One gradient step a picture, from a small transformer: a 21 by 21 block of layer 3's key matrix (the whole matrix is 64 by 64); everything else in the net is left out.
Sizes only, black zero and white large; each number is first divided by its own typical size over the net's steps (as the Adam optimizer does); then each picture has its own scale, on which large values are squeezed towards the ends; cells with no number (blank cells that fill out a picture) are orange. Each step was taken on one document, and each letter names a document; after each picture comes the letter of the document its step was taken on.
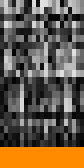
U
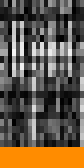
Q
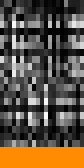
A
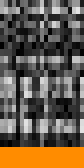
U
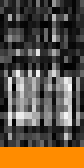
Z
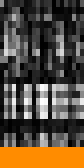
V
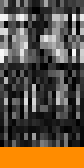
V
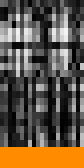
Q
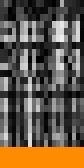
Q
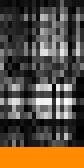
V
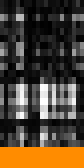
V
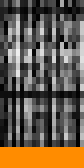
Q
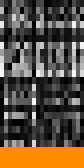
A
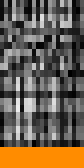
Q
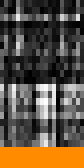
V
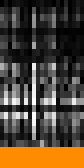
A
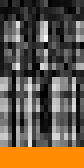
Q
